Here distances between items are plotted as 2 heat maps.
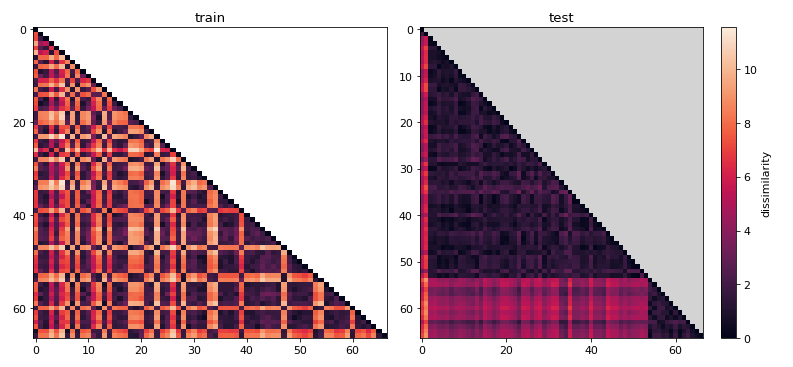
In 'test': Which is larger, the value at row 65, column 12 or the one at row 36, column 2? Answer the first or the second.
the first
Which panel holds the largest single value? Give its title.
train
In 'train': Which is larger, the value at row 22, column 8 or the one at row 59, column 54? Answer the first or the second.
the second
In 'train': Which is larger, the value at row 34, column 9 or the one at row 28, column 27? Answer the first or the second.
the first
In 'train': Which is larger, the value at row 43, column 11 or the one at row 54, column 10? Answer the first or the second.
the second
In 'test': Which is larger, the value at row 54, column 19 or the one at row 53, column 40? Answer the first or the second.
the first
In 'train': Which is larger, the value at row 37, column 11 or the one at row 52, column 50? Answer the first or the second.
the first
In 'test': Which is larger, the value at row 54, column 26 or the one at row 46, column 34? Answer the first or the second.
the first
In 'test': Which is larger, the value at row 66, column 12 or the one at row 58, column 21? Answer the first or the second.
the second
